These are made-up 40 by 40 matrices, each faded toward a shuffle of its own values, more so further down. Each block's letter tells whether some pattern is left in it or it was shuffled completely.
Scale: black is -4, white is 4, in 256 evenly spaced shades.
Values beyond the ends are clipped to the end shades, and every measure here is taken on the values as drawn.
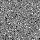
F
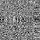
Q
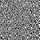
Q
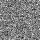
F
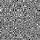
Q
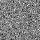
F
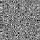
Q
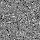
F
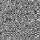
Q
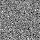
F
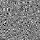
Q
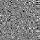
Q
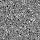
F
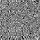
Q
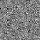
Q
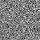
Q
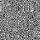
Q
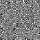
Q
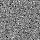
F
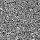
F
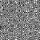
Q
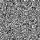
Q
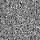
F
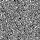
F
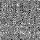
Q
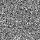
F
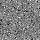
F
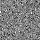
F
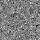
Q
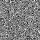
F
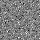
F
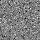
F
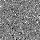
F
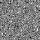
Q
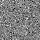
F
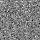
F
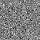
Q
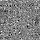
Q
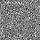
Q
